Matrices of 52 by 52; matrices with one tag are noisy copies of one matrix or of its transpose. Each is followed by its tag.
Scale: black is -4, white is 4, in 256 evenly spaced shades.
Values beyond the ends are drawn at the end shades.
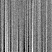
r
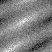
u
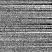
r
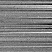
r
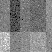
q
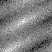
u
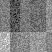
q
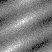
u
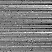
r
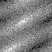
u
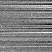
r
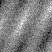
u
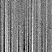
r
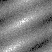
u
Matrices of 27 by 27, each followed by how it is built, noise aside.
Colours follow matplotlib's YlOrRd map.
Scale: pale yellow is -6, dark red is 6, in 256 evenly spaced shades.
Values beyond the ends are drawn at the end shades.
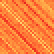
Toeplitz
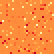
sparse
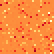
sparse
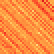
Toeplitz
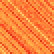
Toeplitz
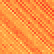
Toeplitz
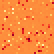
sparse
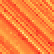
Toeplitz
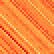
Toeplitz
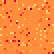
sparse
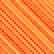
Toeplitz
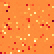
sparse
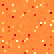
sparse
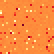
sparse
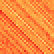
Toeplitz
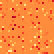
sparse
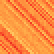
Toeplitz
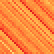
Toeplitz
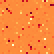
sparse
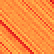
Toeplitz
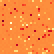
sparse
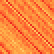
Toeplitz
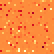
sparse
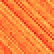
Toeplitz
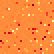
sparse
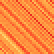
Toeplitz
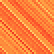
Toeplitz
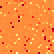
sparse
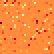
sparse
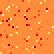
sparse
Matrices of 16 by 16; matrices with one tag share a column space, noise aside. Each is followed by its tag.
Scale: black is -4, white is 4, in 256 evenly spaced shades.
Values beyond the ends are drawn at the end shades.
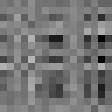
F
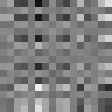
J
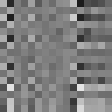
J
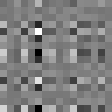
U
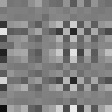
U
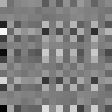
U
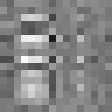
F
